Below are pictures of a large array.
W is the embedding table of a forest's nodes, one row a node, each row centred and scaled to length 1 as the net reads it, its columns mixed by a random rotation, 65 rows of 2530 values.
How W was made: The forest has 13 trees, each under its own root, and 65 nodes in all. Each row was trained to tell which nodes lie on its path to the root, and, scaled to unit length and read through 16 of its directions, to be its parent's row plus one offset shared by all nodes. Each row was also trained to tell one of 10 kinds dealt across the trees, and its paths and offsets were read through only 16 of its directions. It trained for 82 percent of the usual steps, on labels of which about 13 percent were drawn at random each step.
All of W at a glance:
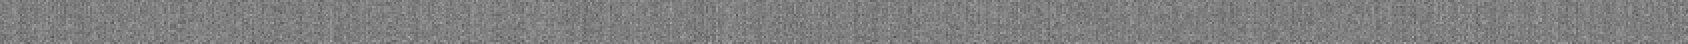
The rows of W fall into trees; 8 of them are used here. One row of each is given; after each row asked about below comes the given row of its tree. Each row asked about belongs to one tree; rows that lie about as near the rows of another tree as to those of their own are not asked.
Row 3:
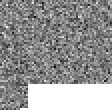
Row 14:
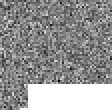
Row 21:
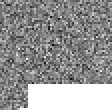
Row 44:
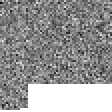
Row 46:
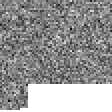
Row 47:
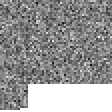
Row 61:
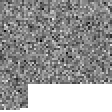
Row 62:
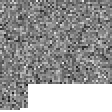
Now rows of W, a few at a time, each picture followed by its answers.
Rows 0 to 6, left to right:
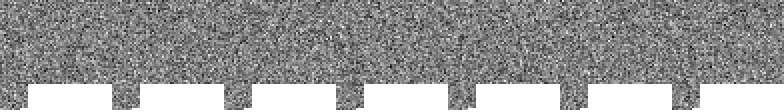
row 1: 44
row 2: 21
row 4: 46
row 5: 62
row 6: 47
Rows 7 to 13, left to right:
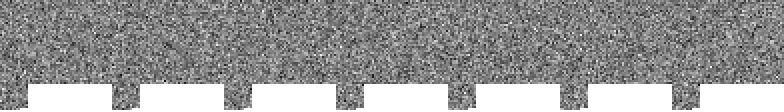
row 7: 62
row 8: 3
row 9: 3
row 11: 61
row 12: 62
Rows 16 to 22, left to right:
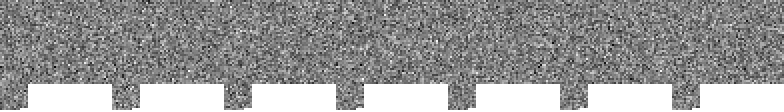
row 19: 3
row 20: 62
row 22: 61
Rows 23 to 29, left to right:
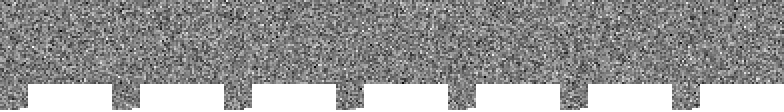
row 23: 21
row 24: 47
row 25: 62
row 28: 47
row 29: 21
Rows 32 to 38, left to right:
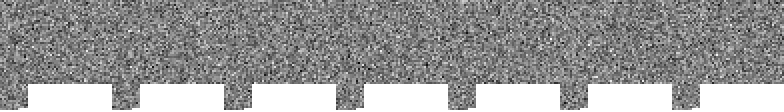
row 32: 21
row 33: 62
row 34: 46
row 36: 62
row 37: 14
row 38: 61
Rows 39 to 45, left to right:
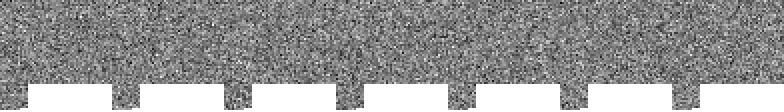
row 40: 61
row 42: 46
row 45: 21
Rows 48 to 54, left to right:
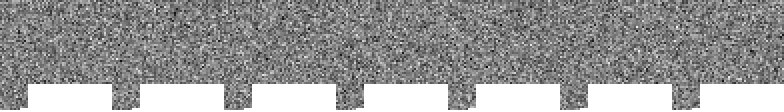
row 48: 62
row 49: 21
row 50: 21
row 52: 14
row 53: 46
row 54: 44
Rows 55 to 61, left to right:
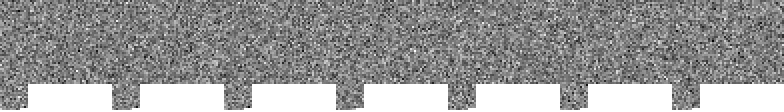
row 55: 44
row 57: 21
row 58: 46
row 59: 14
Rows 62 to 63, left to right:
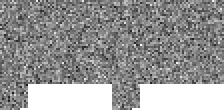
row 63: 14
